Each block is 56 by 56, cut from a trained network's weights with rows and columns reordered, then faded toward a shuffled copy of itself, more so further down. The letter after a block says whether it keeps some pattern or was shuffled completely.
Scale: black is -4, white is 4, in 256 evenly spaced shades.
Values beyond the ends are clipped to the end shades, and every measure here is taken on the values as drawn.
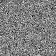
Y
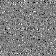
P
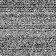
P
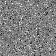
Y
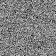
Y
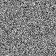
Y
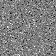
Y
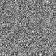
P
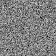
Y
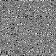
P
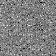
P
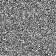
Y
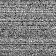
P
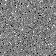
Y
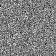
Y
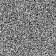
Y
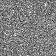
Y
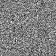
Y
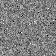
Y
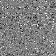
P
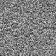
P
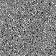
Y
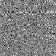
P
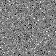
Y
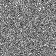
Y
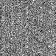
P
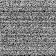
P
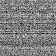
P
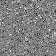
Y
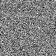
Y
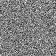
Y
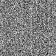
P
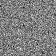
Y
